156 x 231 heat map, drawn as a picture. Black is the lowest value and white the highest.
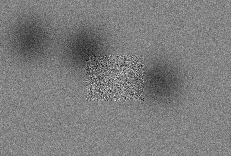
The halves do not mirror each other. Three dips sink into the field. No row or column stands out. An odd patch, rougher than its surroundings, sits in the centre. Values change most from cell to cell in the centre. There are no regular stripes.
